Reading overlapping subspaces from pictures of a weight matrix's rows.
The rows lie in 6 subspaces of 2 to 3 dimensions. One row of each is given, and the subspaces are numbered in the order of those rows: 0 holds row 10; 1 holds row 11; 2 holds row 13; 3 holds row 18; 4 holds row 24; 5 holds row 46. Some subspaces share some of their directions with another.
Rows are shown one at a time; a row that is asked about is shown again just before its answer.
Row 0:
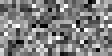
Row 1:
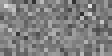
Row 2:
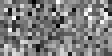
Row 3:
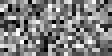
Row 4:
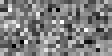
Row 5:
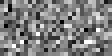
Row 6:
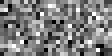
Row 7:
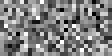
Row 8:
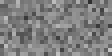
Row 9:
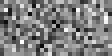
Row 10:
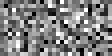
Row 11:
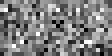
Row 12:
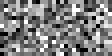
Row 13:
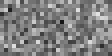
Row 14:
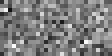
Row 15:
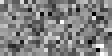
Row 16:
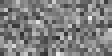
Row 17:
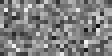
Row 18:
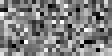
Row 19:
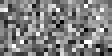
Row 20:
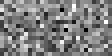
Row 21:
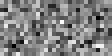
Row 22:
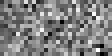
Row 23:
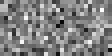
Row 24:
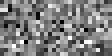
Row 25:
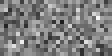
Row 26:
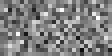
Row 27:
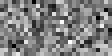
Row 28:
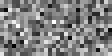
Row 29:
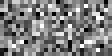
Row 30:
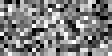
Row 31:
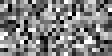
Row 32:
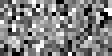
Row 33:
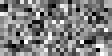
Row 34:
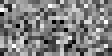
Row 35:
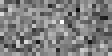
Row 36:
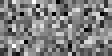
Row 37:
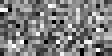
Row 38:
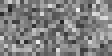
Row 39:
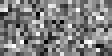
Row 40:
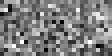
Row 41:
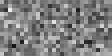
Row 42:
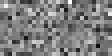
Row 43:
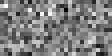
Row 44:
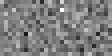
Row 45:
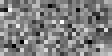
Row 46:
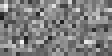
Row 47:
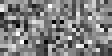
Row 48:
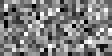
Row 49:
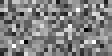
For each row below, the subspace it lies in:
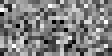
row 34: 0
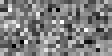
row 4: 4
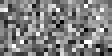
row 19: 1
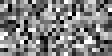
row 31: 4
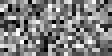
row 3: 4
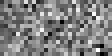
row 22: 5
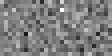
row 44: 0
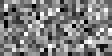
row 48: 0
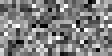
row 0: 2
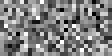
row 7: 0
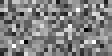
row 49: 3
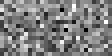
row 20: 0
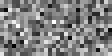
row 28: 1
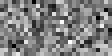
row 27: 3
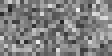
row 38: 2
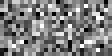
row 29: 3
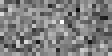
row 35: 2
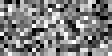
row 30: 2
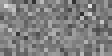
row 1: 5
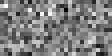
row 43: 5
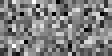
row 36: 3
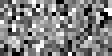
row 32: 3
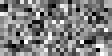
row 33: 5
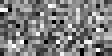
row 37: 0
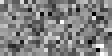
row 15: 5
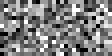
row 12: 4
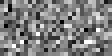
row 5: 4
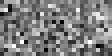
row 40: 2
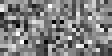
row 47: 4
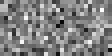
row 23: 1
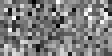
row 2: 3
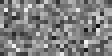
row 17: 4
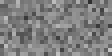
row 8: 1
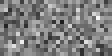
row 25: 0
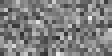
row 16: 1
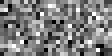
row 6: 5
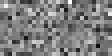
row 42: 5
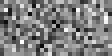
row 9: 3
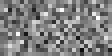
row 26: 0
